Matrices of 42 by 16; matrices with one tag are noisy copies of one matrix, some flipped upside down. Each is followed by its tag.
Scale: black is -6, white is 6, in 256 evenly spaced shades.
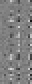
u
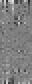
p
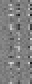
u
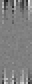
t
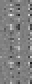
u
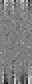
t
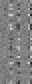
u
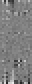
p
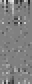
p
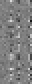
u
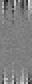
t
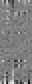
p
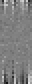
t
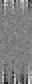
t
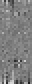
p
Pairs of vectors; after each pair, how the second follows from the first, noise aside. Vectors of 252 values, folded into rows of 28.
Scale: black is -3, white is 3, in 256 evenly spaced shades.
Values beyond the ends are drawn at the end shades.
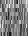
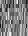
negated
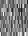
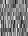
shuffled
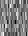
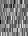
shuffled
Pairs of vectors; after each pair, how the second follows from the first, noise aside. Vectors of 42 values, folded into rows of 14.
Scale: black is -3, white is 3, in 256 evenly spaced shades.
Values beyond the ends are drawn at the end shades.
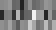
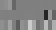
partly zeroed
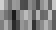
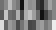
reversed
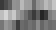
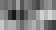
reversed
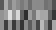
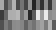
reversed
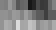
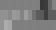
partly zeroed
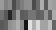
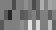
partly zeroed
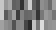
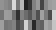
reversed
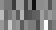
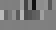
partly zeroed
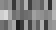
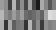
reversed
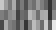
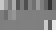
partly zeroed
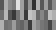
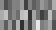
reversed
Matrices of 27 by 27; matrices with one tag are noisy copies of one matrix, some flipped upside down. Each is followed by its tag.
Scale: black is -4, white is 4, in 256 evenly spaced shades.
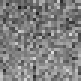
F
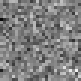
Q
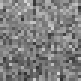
F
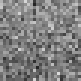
F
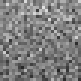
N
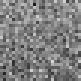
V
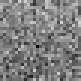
F
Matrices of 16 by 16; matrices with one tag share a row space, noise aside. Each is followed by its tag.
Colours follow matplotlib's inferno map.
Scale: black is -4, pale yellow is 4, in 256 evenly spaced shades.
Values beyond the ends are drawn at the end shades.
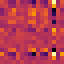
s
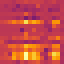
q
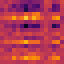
q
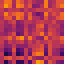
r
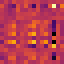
s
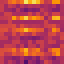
q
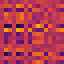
r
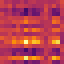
q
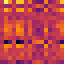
r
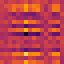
q
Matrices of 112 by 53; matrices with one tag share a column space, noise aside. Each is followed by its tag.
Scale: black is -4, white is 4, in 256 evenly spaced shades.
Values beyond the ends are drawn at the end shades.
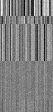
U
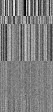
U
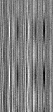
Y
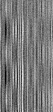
Y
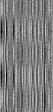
Y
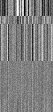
U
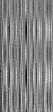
Y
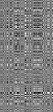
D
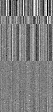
U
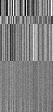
U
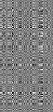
D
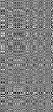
D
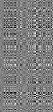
D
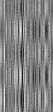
Y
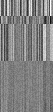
U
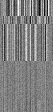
U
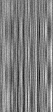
Y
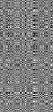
D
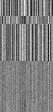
U
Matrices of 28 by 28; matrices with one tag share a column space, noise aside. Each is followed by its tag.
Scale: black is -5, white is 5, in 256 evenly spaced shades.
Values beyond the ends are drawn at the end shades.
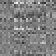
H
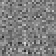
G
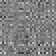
G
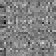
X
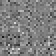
G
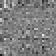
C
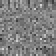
C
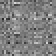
H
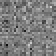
X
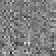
G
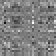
X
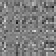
X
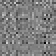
H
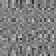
C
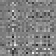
G
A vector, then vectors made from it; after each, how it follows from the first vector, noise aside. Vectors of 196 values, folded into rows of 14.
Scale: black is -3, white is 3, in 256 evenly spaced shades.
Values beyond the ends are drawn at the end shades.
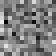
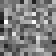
negated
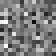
sign-scrambled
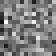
negated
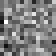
negated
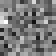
sign-scrambled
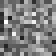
negated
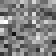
sign-scrambled
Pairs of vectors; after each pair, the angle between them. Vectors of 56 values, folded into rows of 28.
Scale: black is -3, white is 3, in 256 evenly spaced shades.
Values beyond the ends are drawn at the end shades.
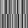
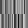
partly aligned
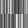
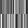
partly opposed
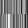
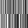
orthogonal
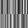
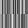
partly aligned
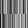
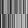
nearly parallel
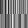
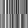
nearly opposite
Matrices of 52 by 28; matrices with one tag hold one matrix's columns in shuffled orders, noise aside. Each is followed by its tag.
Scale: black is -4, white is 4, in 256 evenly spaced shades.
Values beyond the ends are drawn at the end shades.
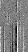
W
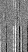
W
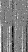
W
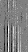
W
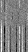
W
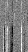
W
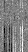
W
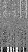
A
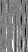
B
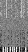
A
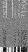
A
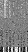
A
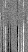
W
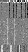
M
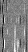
B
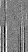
W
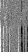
W
